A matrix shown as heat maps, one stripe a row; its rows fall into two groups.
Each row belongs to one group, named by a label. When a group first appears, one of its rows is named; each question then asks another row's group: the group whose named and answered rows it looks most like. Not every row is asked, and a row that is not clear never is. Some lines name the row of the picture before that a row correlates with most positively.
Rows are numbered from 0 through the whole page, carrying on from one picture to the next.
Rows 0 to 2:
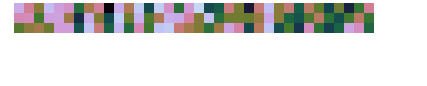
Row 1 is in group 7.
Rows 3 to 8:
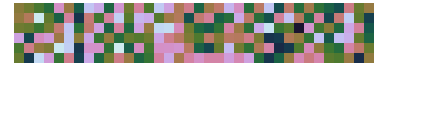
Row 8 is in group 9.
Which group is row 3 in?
7
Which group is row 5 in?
7
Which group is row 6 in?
9
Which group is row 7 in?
7
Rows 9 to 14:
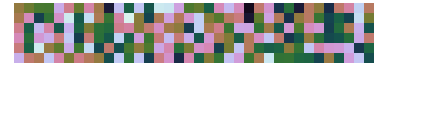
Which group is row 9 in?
7
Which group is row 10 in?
7
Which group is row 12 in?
7
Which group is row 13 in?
9
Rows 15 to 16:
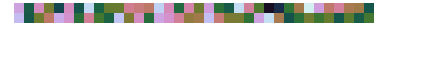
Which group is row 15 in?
9
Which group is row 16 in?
7
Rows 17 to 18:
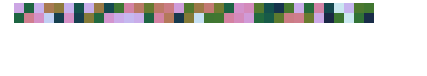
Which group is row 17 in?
9
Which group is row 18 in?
9
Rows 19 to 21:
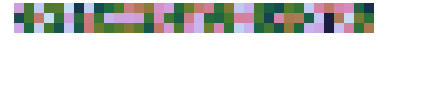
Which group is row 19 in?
9
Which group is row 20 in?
9
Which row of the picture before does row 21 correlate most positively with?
17
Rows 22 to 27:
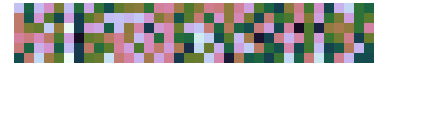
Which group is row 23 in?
9
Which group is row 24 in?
7
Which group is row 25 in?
9
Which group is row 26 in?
9
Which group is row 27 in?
9
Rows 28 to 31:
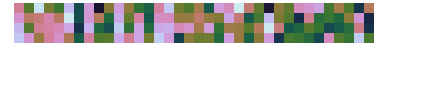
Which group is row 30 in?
7
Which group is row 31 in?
7
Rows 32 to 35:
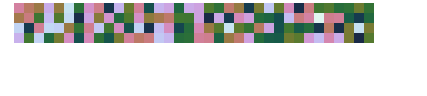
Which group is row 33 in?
9
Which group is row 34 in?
7
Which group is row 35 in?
9
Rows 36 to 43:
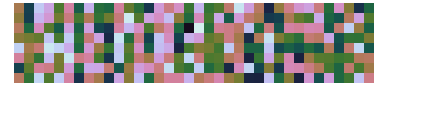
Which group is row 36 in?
9
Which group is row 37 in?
9
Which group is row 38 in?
9
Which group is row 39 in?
7
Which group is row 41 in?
7
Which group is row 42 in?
9
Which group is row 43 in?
7
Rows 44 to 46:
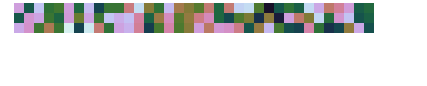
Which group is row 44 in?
9
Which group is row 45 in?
9
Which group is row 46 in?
7
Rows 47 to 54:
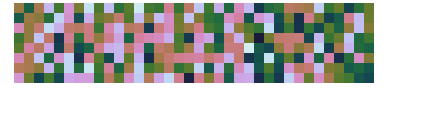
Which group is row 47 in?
9
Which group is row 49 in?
7
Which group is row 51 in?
9
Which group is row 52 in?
7
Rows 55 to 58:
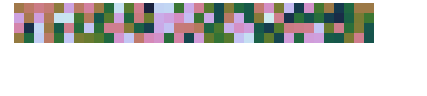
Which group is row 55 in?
7
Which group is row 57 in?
9
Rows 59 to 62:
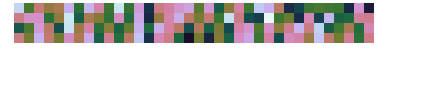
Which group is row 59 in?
7
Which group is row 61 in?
9
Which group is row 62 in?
9
